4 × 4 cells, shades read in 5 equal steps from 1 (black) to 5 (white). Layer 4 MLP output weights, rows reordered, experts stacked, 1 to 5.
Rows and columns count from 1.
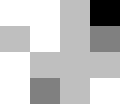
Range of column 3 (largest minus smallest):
0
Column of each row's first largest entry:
1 2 1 1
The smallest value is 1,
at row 1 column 4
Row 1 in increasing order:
1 4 5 5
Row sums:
15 16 17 17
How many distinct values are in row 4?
3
